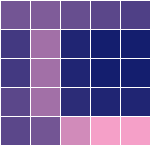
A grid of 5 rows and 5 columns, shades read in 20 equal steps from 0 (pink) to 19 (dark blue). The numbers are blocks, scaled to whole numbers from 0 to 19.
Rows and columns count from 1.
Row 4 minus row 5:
0 -4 14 18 18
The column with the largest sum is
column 5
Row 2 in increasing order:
7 15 18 19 19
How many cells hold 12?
1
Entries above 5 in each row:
5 5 5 5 2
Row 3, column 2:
7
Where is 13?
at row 1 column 4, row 4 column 1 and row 5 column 1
